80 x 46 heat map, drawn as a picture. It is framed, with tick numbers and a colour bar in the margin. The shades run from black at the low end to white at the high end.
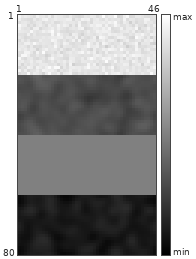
The table splits into 4 rows of 1 panel. Panel 1,1: very high, fine-grained, faint in contrast. Panel 2,1: low, blotchy, faint in contrast. Panel 3,1: middling, flat. Panel 4,1: very low, blotchy, faint in contrast.
